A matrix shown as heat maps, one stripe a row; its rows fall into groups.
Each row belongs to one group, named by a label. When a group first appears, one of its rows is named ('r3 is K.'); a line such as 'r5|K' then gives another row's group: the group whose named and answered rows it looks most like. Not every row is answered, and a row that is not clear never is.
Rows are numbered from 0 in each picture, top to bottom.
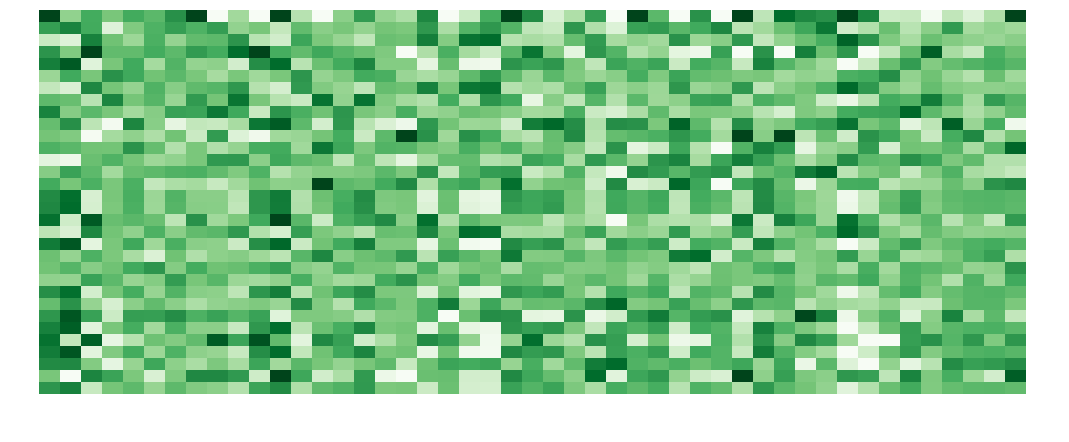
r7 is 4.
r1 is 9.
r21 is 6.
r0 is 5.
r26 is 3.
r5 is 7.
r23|3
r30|5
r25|9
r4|3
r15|3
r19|3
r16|3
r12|5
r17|5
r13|9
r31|3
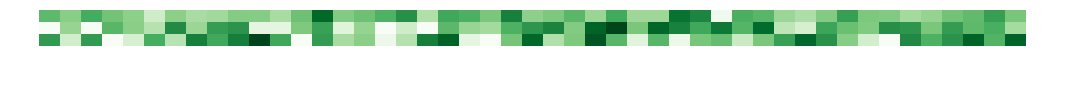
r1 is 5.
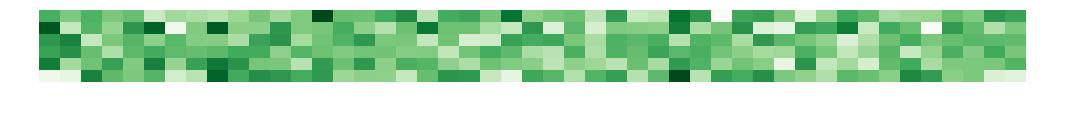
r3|9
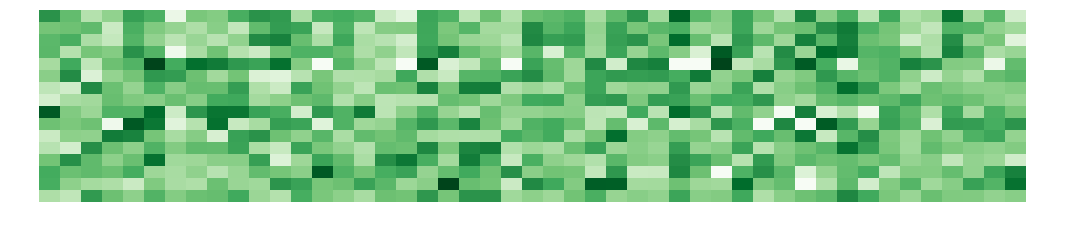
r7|5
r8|4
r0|4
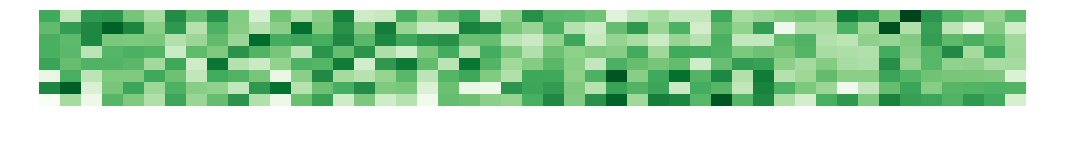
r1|7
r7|5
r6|3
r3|4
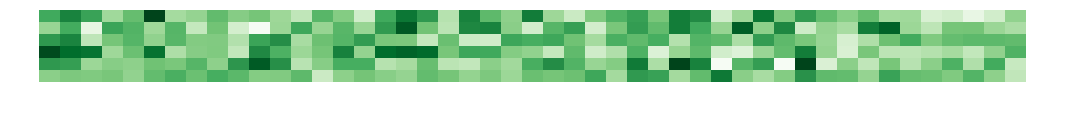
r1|7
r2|3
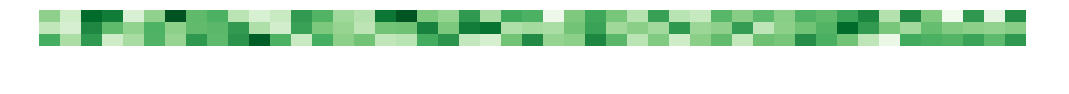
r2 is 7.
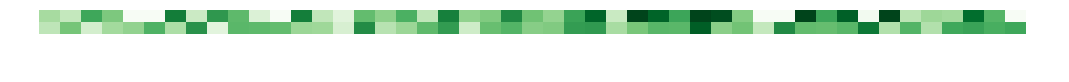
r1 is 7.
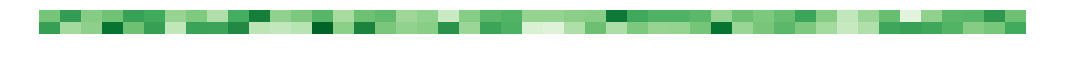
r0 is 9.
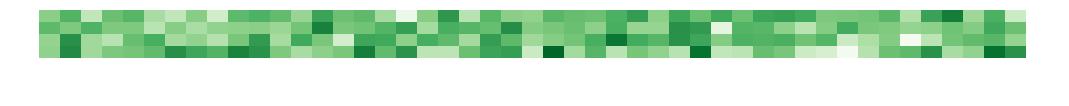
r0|4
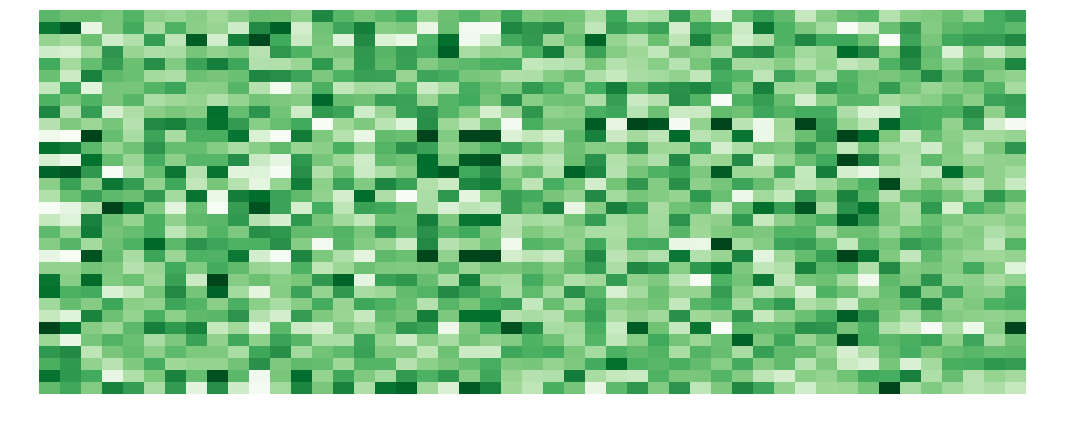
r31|7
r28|3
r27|5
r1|3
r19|6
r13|9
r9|6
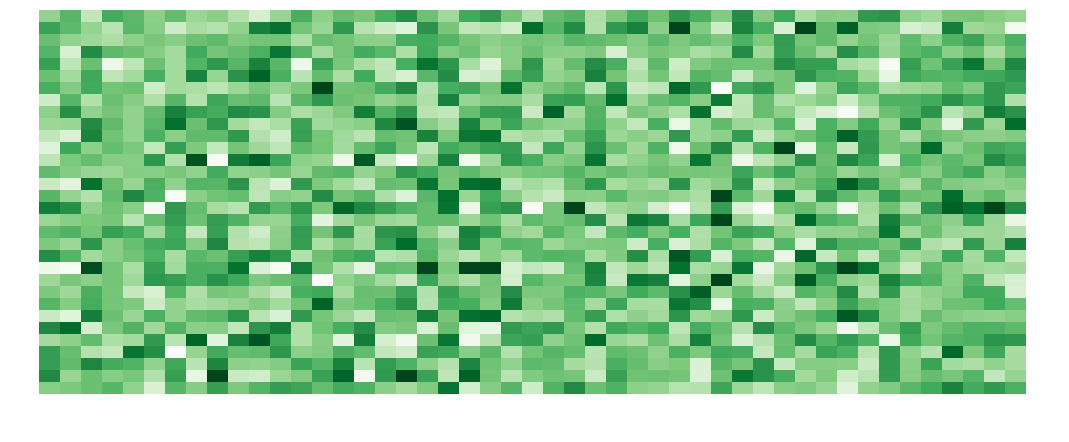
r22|6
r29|7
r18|7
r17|6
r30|7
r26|3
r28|4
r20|4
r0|7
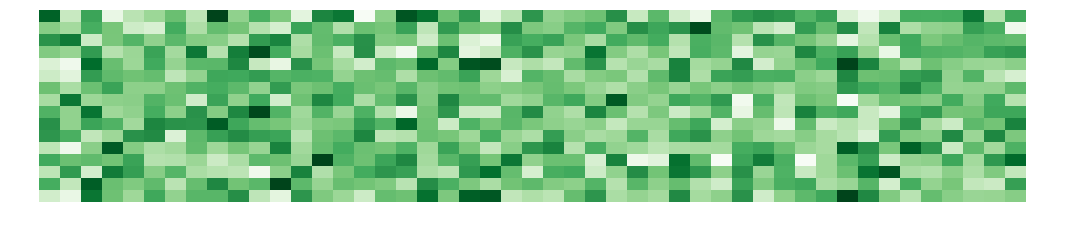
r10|4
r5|5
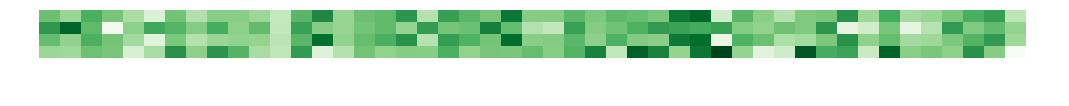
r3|6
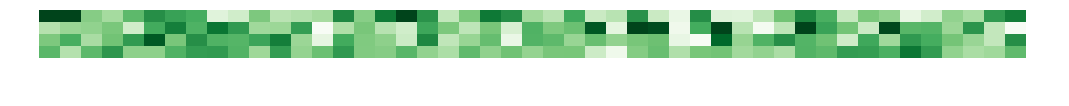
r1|6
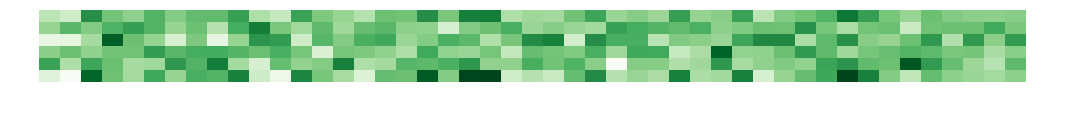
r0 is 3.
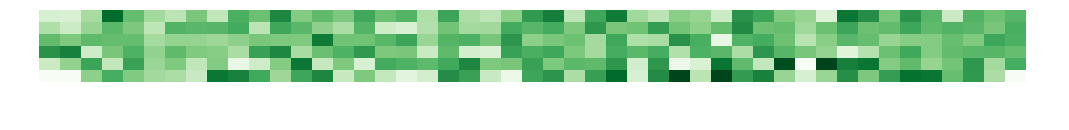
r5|5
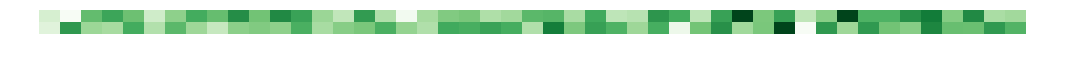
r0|5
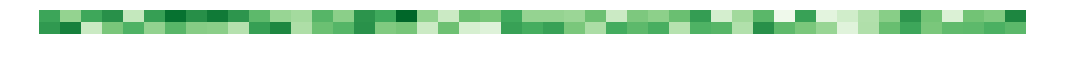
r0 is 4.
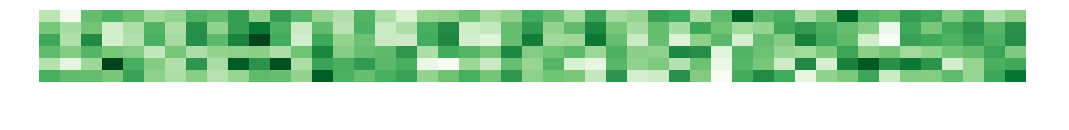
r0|5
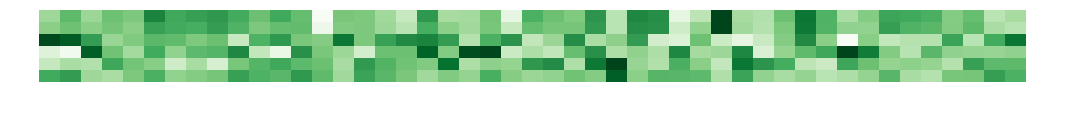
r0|6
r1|6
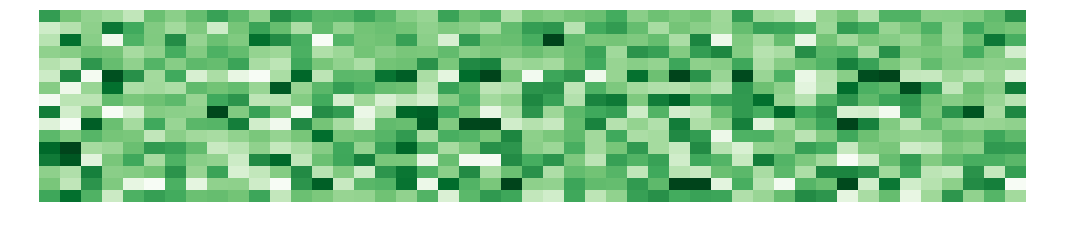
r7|5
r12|3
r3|6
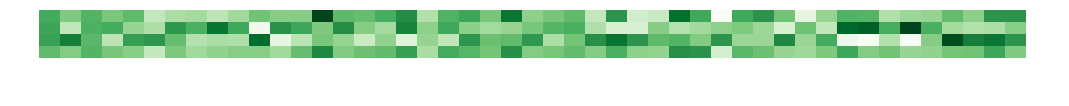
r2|9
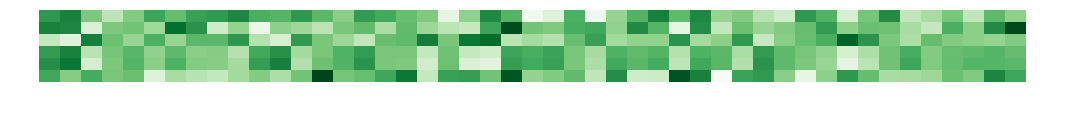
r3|3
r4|3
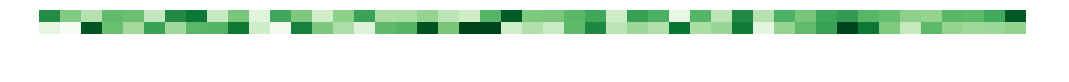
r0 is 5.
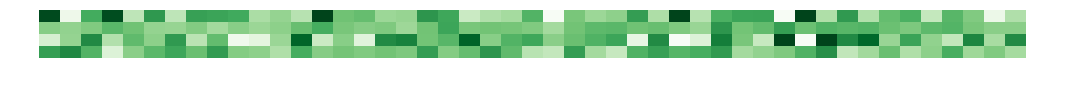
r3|9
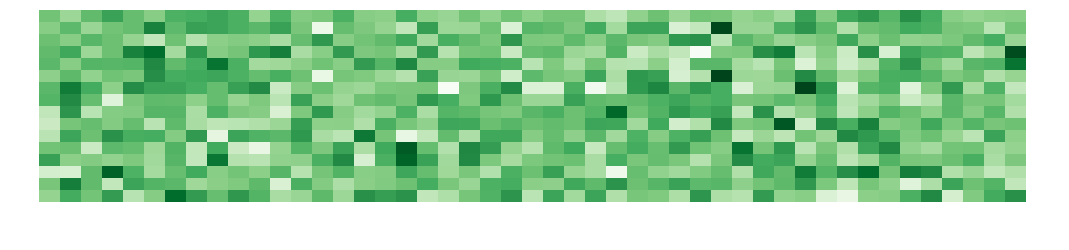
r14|9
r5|6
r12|7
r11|7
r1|6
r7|9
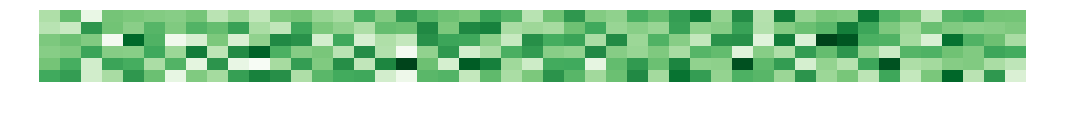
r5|4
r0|7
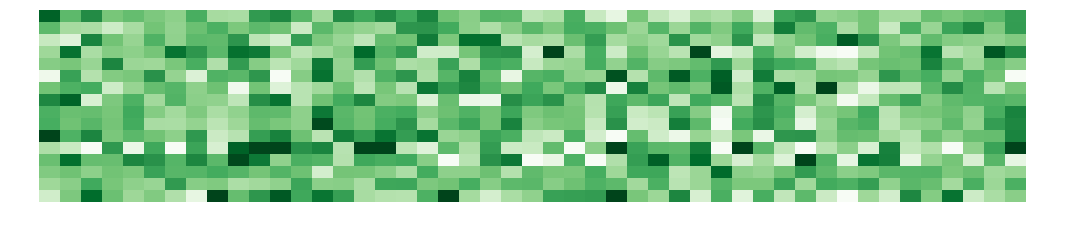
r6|9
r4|4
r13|6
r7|3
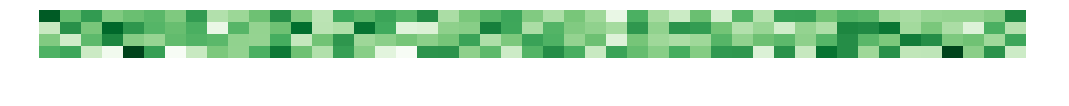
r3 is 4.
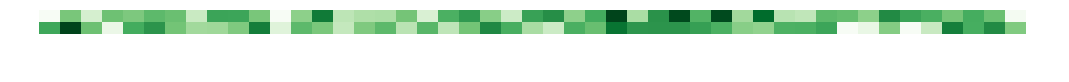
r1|9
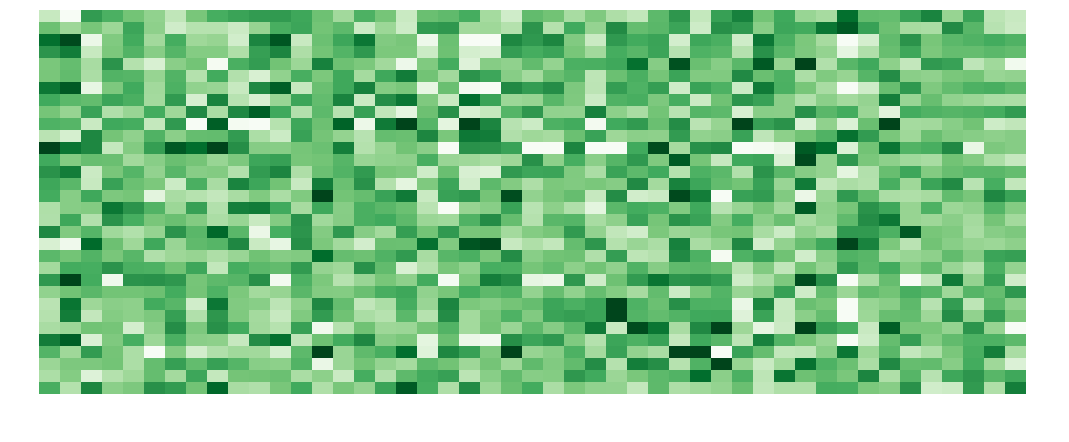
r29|6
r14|4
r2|3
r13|3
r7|7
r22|9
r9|7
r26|6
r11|9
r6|3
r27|3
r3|3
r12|4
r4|4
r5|7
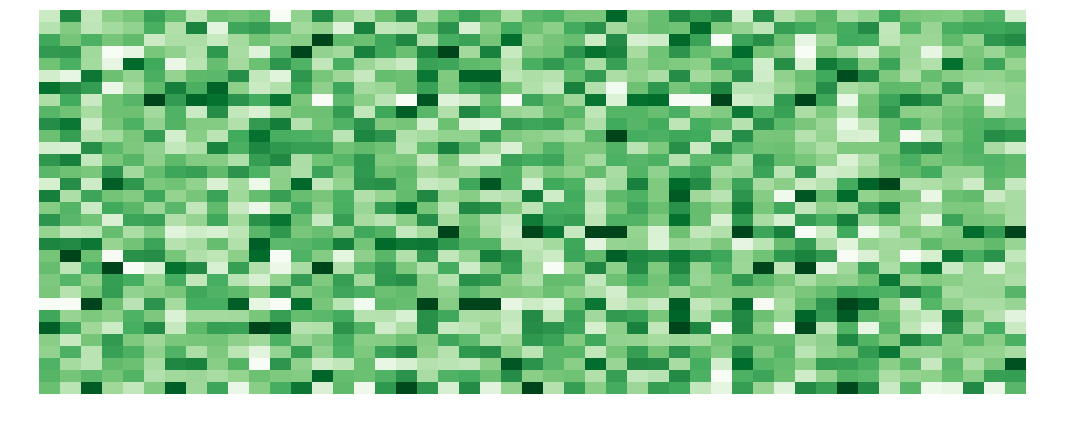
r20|9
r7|6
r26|4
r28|7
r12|3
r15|4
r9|3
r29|5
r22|7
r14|7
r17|4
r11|5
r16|7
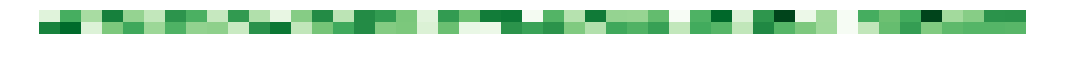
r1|3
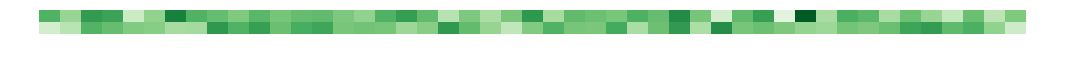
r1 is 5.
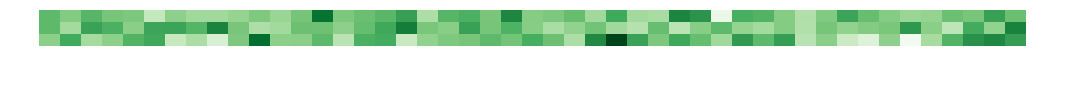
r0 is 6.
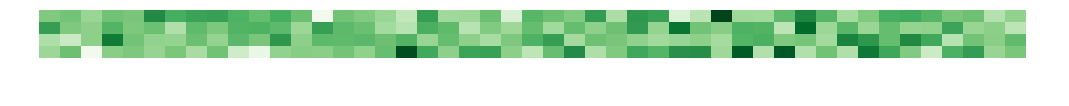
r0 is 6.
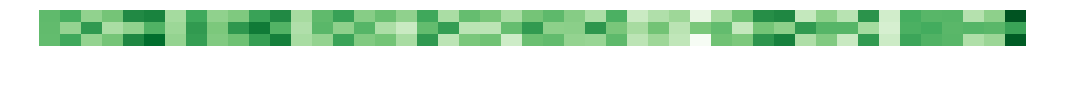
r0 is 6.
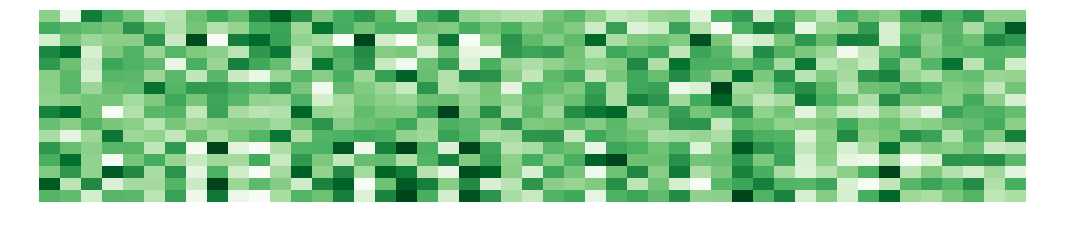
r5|7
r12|9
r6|6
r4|4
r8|9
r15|7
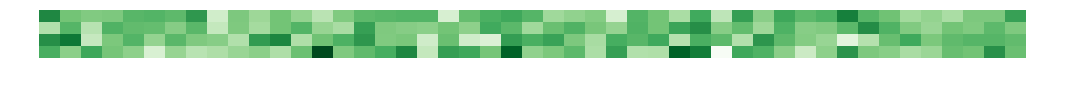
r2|3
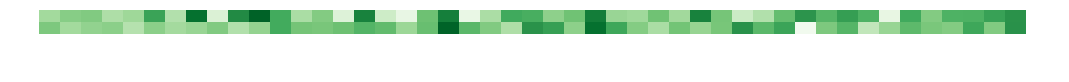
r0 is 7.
